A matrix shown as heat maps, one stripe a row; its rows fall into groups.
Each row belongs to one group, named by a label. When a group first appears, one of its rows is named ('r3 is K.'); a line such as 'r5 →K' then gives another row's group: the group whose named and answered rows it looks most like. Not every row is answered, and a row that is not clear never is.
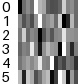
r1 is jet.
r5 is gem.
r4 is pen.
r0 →pen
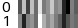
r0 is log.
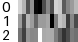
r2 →jet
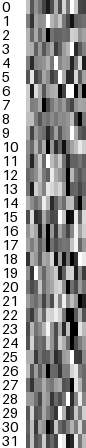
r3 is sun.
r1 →jet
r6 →gem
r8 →sun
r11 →jet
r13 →jet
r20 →jet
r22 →jet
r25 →sun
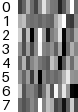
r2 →jet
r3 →jet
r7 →jet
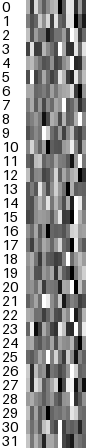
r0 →gem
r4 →sun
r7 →log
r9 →pen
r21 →pen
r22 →sun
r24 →sun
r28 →sun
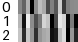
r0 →jet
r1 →gem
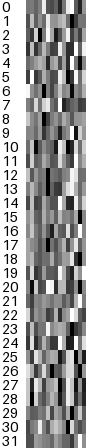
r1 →log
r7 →pen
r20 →jet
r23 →log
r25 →gem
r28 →gem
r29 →jet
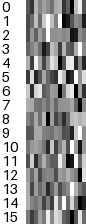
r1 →pen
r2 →log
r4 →gem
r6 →gem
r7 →sun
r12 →sun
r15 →jet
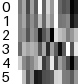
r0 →log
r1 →log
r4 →pen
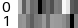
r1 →sun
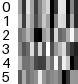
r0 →gem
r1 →gem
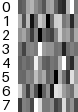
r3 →jet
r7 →pen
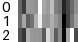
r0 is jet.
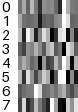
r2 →gem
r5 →gem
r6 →pen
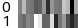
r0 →sun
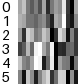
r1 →sun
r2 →gem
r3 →pen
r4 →pen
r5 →gem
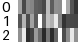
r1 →log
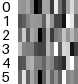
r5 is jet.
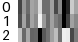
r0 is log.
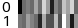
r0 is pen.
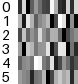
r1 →gem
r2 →log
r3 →gem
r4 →pen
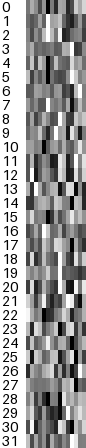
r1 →jet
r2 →pen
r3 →sun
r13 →gem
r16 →pen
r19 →pen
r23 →gem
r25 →gem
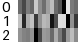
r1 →gem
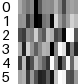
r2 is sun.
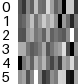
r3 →sun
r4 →pen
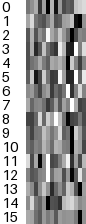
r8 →jet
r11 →jet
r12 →jet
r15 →sun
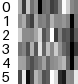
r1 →sun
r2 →pen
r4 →sun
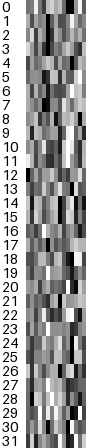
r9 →gem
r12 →pen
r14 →gem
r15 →gem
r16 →pen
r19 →jet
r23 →log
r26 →gem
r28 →jet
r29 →jet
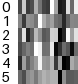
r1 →jet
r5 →jet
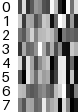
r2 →jet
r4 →gem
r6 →sun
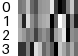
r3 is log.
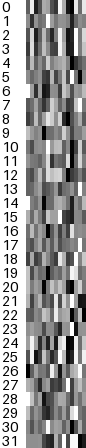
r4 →log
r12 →jet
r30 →jet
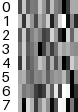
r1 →gem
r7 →gem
